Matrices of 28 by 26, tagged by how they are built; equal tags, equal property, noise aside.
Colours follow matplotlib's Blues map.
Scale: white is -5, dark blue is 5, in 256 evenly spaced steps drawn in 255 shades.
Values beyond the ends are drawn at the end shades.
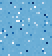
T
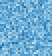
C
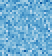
C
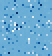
T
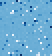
T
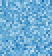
C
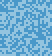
C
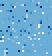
T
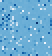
T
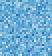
C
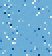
T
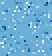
T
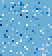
T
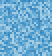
C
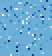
T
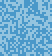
C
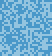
C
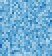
C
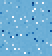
T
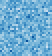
C
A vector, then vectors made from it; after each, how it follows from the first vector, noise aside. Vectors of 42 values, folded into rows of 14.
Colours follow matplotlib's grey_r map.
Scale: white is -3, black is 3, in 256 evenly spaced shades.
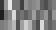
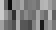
negated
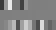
partly zeroed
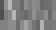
shrunk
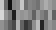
negated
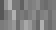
shrunk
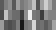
wrapped around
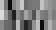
negated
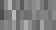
shrunk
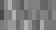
shrunk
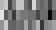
wrapped around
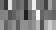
wrapped around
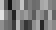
negated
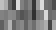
wrapped around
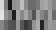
negated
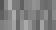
shrunk
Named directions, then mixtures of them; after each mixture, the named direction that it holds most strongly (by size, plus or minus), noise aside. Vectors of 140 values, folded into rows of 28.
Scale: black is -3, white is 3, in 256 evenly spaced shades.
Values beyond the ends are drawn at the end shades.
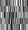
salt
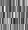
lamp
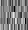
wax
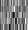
wax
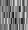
wax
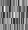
lamp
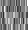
lamp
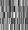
lamp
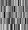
salt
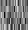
salt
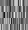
lamp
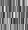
lamp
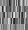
lamp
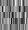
lamp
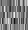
lamp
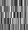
lamp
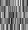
salt
